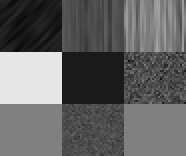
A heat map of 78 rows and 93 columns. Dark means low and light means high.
It is made of 3 by 3 panels. Panel 1,1: very low, slanting up to the right, faint in contrast. Panel 1,2: low, streaked downward, faint in contrast. Panel 1,3: middling, streaked downward. Panel 2,1: very high, flat. Panel 2,2: very low, flat. Panel 2,3: low, fine-grained. Panel 3,1: middling, flat. Panel 3,2: low, fine-grained, faint in contrast. Panel 3,3: middling, flat.
